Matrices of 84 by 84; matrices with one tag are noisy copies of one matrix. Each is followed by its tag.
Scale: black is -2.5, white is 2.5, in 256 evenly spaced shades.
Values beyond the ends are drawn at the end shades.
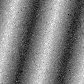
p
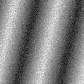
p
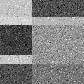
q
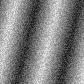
p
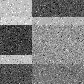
q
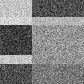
q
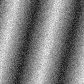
p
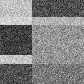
q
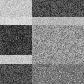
q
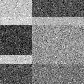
q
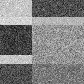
q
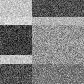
q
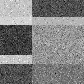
q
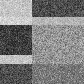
q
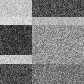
q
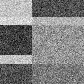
q
